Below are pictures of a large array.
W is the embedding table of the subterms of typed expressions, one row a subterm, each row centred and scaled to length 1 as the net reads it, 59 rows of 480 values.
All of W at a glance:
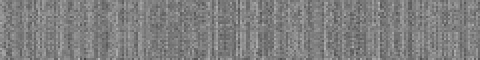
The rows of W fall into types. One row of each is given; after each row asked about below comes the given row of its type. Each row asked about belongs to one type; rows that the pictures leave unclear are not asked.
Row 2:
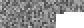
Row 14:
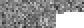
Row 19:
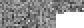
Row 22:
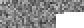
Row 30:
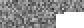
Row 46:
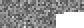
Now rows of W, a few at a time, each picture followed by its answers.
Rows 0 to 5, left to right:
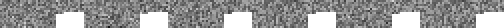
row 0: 46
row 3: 22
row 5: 22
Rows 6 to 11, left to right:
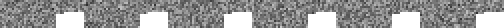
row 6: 46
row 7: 46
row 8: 22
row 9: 2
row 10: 2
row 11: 30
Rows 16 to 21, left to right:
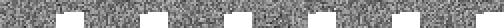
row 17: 22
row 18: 30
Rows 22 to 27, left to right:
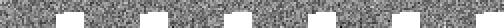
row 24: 14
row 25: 2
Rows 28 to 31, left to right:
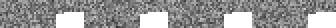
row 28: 30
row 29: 22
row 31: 2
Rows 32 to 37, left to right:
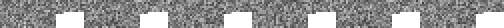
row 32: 46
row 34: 46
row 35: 22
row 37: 46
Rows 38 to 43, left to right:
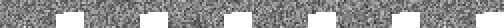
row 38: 46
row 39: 22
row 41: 2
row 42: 2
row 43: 46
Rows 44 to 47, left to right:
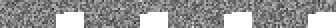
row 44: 46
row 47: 2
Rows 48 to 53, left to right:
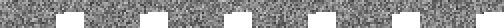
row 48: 30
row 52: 30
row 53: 22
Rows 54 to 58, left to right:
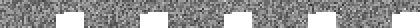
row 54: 22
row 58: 2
